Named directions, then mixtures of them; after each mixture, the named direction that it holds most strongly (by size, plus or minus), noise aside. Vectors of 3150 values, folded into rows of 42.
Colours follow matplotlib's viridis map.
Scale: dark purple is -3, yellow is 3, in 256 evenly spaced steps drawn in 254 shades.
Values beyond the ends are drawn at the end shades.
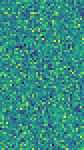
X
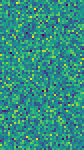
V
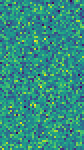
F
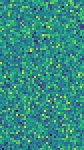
F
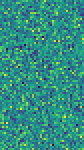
X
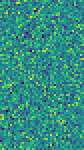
V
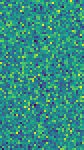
F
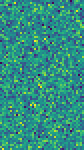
F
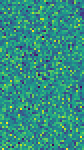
X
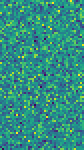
F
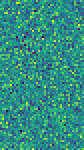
X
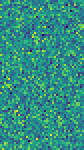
V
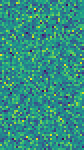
V
